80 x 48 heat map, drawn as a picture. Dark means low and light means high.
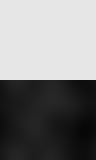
The table splits into 2 rows of 1 panel. Panel 1,1: very high, flat. Panel 2,1: very low, smooth, faint in contrast.
